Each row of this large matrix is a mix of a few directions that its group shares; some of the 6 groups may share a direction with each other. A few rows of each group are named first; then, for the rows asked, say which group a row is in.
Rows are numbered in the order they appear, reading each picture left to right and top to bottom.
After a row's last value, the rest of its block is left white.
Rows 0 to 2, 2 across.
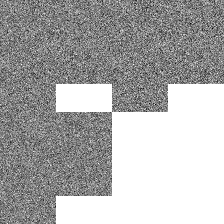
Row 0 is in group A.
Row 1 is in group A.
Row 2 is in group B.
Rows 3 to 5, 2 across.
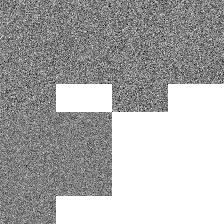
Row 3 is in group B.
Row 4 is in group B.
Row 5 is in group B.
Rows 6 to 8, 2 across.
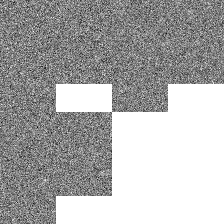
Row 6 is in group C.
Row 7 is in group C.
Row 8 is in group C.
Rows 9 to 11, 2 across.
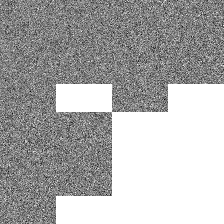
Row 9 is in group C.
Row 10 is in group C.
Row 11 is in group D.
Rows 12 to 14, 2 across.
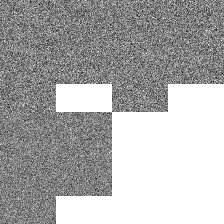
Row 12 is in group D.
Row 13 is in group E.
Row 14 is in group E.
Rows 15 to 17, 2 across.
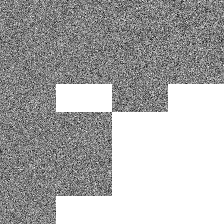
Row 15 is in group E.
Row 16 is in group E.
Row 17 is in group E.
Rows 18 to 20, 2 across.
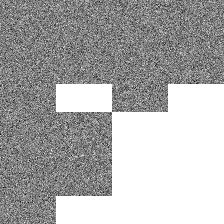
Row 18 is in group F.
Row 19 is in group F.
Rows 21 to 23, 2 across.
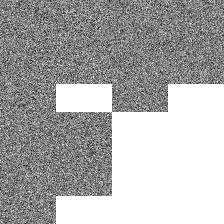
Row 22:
A
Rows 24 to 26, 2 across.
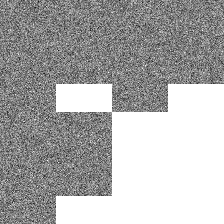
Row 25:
B
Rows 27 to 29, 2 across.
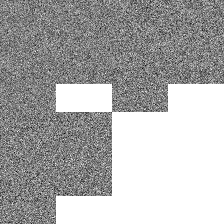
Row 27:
A
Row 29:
F
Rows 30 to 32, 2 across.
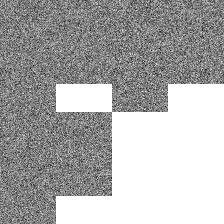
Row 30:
F
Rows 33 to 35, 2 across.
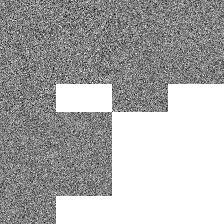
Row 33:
E
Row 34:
B
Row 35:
D
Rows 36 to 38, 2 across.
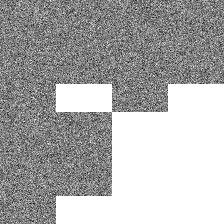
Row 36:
A
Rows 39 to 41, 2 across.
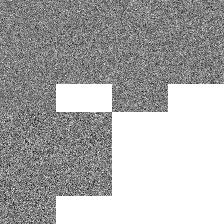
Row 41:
D
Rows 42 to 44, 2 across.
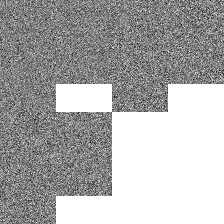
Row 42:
E
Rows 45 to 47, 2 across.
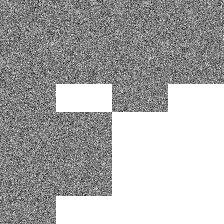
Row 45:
A
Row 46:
C
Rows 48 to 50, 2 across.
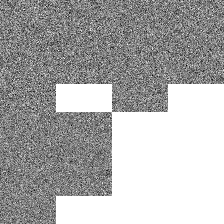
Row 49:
E
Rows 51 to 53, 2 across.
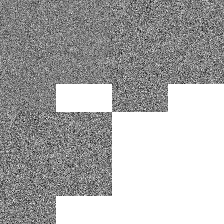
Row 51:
C
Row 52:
D
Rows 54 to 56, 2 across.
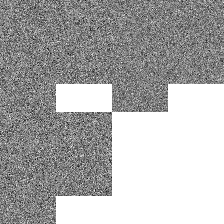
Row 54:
B
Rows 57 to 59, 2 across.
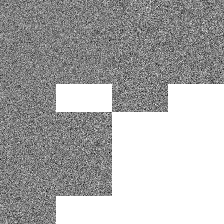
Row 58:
D
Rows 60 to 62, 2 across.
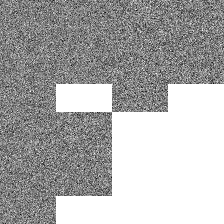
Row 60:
C
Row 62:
E
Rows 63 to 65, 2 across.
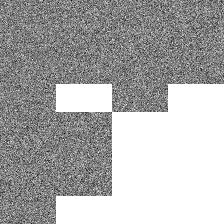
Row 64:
E
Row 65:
F
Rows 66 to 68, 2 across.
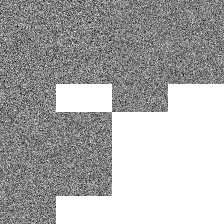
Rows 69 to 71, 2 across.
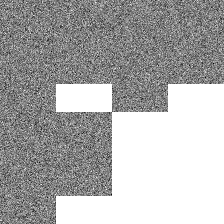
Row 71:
A
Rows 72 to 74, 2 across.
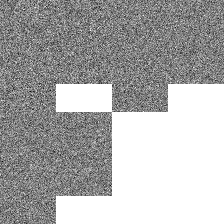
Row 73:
F
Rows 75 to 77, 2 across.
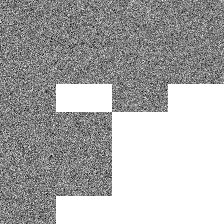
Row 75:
E
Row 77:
C
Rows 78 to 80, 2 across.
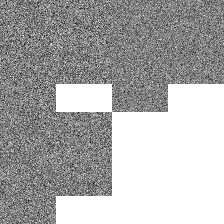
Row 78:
C
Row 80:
A
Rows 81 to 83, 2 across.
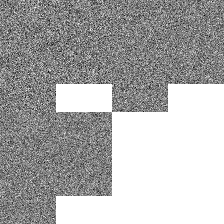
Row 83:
F
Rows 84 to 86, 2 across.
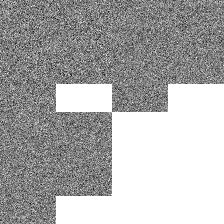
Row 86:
A
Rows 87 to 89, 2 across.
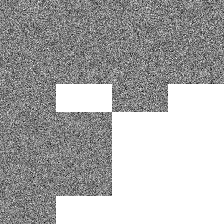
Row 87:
F
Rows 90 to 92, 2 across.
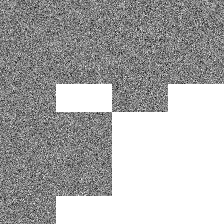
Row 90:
C
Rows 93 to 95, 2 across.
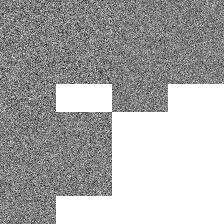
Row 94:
D
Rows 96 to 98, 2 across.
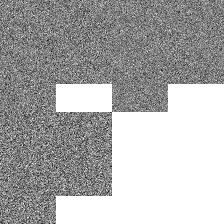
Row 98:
B
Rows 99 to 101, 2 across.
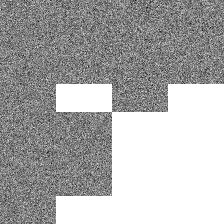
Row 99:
E
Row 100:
D
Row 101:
D
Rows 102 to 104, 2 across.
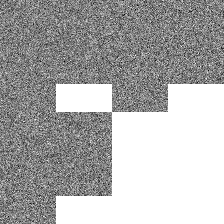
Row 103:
E
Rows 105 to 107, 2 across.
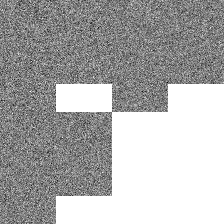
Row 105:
A
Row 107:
D
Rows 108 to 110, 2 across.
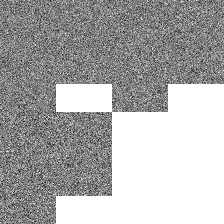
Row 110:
F
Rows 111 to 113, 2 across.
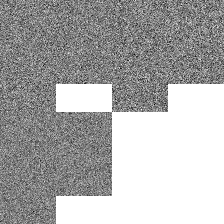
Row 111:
F
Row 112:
B
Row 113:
E
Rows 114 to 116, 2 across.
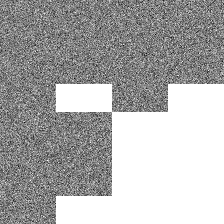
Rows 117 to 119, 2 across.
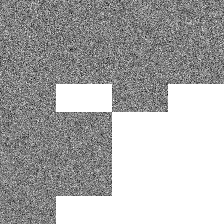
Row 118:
B
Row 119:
C
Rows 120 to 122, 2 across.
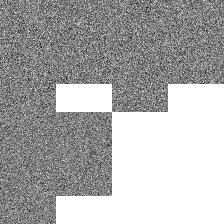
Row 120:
C
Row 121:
B
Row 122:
B
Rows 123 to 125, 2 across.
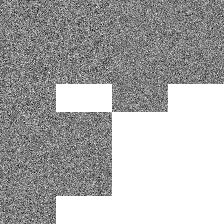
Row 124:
A
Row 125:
B
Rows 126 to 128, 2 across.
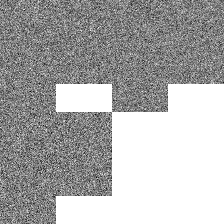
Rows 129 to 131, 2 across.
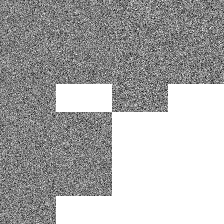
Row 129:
A
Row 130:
A
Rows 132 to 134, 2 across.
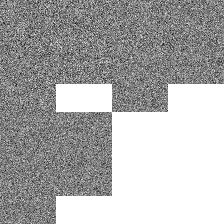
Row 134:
F
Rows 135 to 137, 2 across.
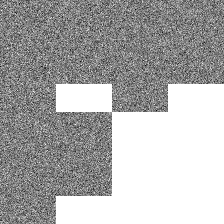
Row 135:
C
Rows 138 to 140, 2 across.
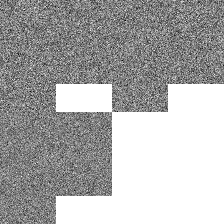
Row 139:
E
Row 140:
A
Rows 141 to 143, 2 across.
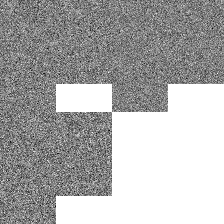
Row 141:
C
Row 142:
A
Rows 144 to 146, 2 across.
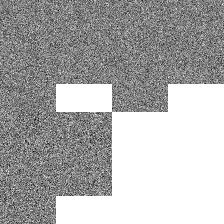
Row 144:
C
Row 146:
D
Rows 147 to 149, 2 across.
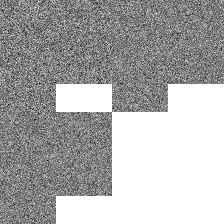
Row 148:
A
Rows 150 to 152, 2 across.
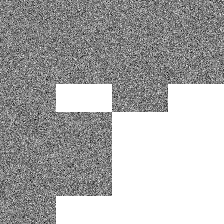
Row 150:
E
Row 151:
E
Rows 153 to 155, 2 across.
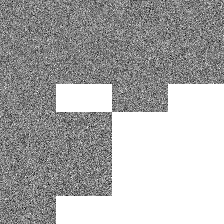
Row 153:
D
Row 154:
C
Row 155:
C
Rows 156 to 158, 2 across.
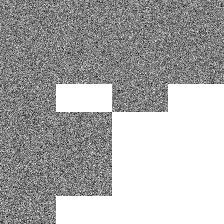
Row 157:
B
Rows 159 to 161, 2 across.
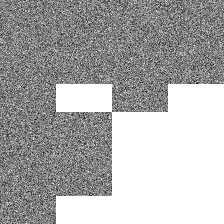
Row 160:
F
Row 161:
B
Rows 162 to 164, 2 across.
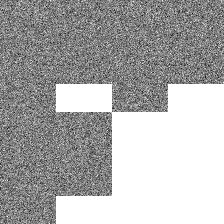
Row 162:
A
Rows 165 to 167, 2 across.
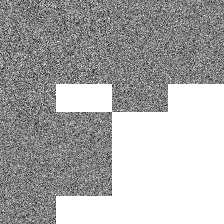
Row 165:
B
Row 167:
A
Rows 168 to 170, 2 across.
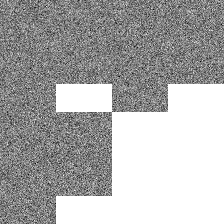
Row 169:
C
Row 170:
A
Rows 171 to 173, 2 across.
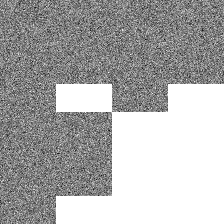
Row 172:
B
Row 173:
B
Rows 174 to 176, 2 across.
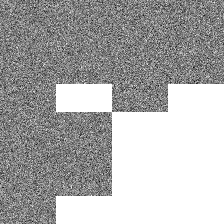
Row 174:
F
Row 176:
C
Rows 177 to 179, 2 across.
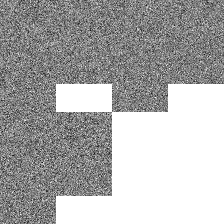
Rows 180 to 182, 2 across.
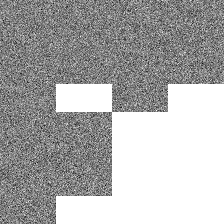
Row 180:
C
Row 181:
D
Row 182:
A
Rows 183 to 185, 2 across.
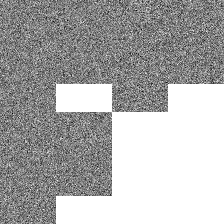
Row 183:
C
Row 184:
B
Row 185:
D
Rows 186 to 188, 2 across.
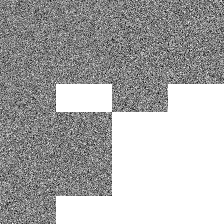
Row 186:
A
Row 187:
E
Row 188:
B
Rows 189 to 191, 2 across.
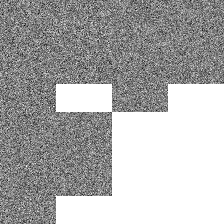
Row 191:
B
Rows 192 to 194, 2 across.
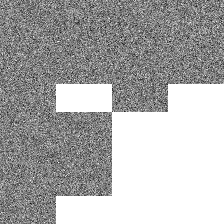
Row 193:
B
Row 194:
D
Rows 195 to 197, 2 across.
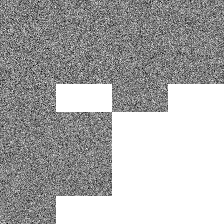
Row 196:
C
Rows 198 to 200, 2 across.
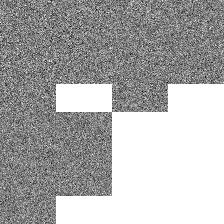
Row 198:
E
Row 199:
A
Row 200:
D
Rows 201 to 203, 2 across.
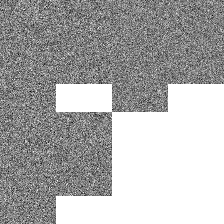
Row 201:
A
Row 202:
E
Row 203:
D
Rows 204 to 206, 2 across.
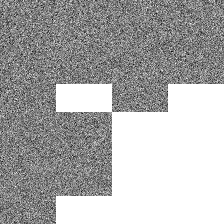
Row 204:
B
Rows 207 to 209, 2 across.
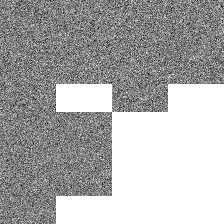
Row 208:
B
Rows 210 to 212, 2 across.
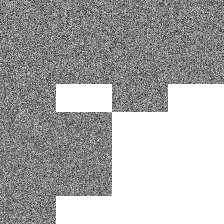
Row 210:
E
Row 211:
E
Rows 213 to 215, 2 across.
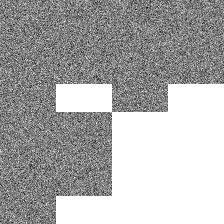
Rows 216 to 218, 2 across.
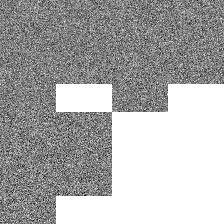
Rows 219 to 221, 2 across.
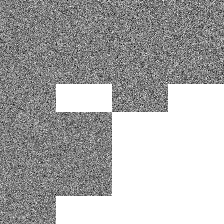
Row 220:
E
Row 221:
A
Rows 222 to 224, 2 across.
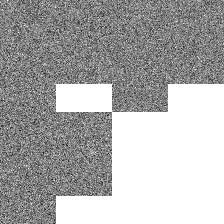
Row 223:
F
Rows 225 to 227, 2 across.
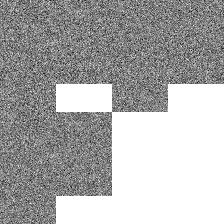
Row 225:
D
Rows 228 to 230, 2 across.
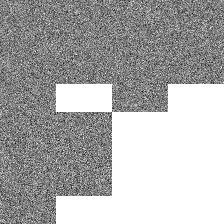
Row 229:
A
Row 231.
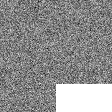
